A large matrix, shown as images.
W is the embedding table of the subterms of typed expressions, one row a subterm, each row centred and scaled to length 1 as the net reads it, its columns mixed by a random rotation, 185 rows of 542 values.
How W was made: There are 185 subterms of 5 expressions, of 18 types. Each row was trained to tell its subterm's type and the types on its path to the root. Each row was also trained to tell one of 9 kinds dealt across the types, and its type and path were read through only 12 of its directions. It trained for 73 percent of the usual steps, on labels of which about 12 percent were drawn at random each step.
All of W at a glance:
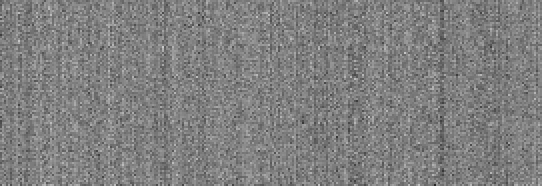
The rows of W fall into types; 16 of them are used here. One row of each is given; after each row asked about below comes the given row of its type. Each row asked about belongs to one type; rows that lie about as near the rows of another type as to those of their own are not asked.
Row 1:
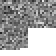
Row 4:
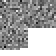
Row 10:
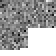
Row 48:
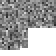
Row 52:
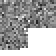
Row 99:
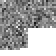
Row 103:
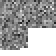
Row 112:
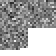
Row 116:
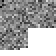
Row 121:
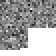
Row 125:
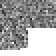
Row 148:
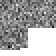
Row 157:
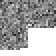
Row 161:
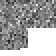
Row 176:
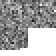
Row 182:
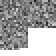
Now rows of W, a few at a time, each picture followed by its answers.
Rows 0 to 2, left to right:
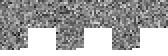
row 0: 157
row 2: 103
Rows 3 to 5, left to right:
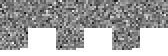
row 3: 125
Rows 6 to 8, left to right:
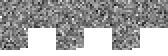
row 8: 4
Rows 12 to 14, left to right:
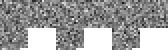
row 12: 182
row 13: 103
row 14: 161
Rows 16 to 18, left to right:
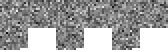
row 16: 148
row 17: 148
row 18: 116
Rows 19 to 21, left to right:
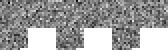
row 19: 10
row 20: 148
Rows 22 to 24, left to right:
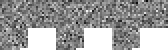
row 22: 99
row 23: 161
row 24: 182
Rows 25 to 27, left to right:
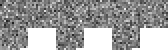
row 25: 125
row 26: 148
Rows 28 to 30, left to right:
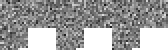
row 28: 48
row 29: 182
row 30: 1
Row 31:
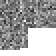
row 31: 1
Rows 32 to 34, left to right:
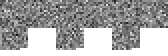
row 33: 182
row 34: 1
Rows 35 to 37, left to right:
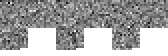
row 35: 10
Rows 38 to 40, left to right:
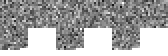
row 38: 121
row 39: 48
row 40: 125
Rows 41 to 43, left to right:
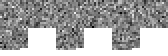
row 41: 103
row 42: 99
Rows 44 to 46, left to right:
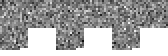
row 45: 112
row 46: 103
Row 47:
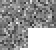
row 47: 161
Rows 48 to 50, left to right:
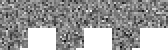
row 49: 161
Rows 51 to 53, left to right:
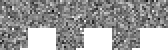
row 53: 4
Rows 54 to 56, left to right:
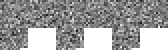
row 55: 10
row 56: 103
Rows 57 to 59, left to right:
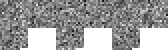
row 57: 52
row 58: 99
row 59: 148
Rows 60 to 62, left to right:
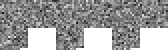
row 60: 112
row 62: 99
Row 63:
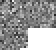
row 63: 176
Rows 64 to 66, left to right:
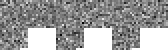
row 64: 10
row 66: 99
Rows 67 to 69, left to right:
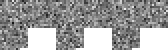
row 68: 10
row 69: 176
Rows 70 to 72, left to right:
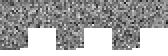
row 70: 176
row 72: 103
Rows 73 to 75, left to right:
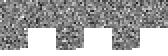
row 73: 52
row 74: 148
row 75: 148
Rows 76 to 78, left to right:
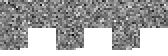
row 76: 182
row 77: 99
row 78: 157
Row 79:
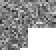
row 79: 48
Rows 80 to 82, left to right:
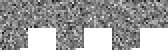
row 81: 1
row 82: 112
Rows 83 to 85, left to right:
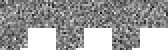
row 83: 182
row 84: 10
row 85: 52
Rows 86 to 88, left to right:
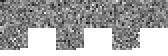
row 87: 52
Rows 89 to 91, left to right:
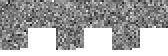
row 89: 10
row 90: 157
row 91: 176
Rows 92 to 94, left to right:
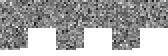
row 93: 116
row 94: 4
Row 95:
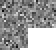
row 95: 125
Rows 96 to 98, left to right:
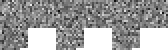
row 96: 176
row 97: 125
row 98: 1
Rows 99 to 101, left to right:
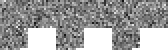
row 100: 182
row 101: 148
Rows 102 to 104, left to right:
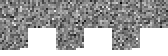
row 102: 176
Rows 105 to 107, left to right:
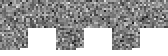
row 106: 10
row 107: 161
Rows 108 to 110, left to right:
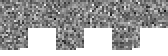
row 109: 52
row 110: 148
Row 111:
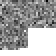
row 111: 99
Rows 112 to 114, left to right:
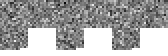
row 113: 52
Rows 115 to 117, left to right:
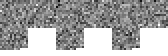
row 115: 161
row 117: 157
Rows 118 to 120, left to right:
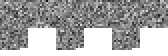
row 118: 48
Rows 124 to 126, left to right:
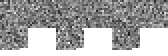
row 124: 10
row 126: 121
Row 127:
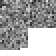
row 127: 4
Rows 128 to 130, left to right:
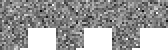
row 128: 157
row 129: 161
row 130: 52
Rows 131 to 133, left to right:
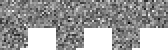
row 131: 157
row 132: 103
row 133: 52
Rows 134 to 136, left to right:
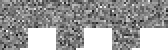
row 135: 182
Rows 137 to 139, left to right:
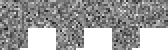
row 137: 48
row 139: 157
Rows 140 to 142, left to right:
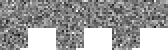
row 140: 157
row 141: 182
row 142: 125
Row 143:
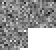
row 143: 112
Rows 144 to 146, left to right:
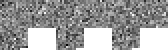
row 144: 52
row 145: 48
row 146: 99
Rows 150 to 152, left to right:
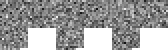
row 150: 125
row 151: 116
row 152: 176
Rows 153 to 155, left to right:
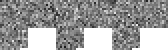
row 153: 1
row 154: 176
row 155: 4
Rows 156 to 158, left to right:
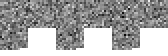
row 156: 48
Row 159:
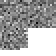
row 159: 182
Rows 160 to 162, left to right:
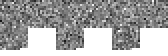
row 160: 116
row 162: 176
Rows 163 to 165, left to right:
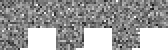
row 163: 52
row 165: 52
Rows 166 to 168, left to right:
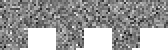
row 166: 4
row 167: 99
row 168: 103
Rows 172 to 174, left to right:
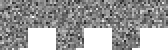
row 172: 99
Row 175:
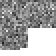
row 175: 148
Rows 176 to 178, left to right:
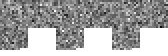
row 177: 112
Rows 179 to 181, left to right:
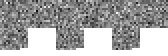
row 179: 182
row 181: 148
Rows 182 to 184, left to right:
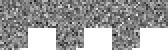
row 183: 99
